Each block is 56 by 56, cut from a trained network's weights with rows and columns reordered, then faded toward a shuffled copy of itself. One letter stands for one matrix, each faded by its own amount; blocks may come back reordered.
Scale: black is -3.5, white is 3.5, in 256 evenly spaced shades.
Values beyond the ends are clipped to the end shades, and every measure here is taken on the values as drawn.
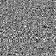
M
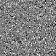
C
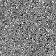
C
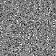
C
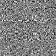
M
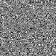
M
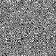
M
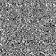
M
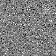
C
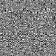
M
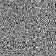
M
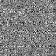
M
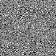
M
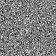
C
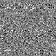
M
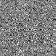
M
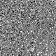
C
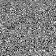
M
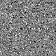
C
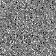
C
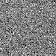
C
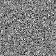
C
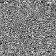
M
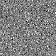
C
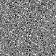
C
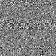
M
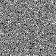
C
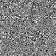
M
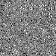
C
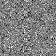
C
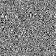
M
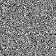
M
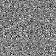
M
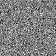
C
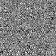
M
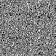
C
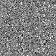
C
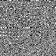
M
